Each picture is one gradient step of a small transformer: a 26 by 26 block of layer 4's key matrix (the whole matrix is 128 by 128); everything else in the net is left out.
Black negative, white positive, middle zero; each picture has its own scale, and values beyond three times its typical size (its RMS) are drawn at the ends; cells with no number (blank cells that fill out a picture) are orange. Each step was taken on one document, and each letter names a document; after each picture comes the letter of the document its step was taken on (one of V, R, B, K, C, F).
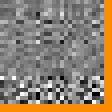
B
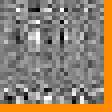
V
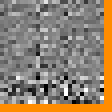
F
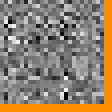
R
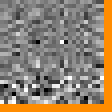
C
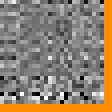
F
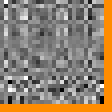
V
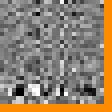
F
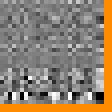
B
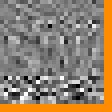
R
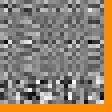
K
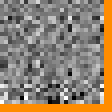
R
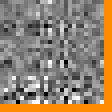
F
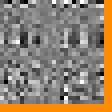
B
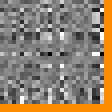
B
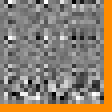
R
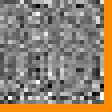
B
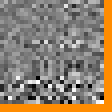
K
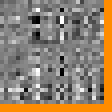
R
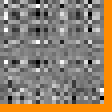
V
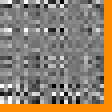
V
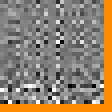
K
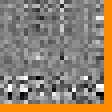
V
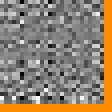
B
